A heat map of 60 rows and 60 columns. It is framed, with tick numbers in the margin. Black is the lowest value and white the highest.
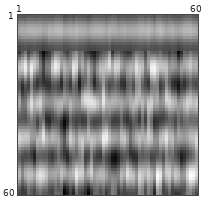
The top part is calmer, up to a seam about 20% of the way down. On average the colour sits 50% of the way up the scale. No overall slope runs across the table. Horizontal stripes repeat 5 times down the table.
